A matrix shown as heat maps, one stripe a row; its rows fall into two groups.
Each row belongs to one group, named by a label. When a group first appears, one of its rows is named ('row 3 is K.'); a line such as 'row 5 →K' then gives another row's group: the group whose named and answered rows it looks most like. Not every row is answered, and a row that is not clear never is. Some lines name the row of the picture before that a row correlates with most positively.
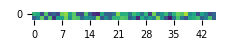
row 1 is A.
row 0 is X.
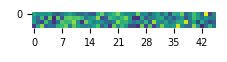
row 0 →X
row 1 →A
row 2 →X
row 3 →A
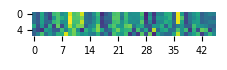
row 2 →A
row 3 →A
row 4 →X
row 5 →A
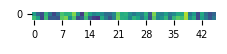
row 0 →X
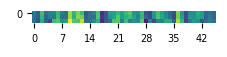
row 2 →A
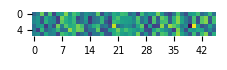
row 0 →A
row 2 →X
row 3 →A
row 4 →A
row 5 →X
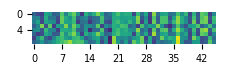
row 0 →X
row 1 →X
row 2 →X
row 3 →A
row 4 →X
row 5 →X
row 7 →A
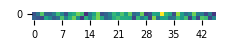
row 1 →X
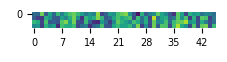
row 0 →A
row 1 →X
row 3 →X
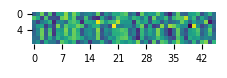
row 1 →X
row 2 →X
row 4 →A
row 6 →A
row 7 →X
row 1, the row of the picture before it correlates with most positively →2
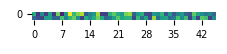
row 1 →X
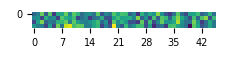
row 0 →A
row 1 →X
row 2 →A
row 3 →A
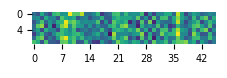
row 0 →A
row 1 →X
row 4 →X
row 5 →A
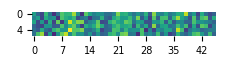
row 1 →X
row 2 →A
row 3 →X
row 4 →A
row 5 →A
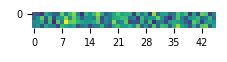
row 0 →X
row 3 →X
